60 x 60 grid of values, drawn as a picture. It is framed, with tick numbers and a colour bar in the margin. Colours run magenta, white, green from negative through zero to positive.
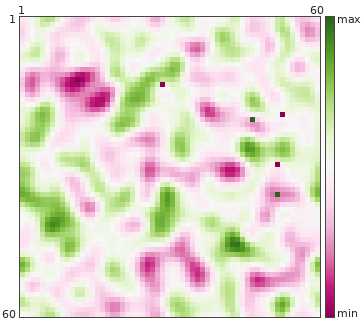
Lone odd cells: 5, 2 higher and 3 lower than their neighbours. Grain: blotchy. Histogram: bell-shaped. Seam: none. Ninth with the lowest average: top left. Mirror symmetry: none.
